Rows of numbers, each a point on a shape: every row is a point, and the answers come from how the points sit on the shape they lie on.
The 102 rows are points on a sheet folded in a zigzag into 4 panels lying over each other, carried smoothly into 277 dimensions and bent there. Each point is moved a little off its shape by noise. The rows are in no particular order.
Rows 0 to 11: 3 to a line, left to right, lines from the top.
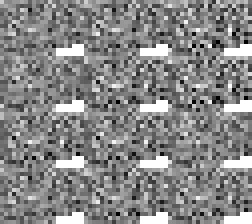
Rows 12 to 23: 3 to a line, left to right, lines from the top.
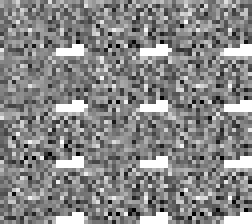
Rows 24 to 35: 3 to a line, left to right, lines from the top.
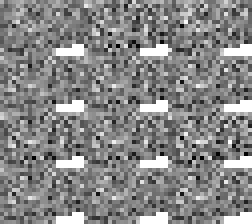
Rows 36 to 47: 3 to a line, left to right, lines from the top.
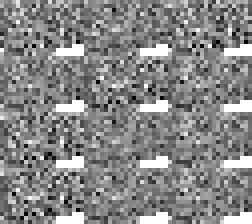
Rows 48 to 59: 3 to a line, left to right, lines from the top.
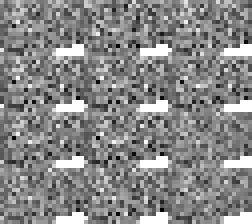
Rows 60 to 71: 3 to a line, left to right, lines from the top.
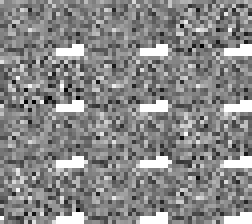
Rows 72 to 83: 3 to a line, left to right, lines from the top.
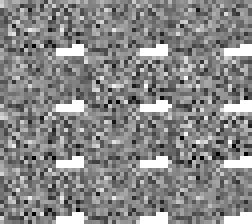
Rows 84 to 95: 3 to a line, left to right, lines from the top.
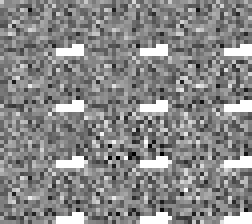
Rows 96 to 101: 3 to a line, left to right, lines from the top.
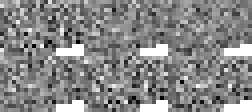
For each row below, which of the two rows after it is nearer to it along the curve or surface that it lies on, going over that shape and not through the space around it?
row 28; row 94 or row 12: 94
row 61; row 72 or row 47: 47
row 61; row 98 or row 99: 99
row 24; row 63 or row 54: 54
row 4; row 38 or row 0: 38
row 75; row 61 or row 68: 68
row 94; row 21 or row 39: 21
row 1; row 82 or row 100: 100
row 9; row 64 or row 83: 64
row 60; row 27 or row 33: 27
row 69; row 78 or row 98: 98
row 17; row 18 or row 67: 18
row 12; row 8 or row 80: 8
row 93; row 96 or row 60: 96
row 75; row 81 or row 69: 69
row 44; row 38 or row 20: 38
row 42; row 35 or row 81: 81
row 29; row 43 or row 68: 43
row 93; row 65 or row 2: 2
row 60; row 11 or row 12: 12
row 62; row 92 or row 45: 45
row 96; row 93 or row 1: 93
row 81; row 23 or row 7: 7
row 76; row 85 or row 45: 45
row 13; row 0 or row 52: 0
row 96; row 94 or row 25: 94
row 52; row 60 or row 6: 60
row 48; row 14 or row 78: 14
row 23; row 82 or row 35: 35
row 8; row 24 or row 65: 24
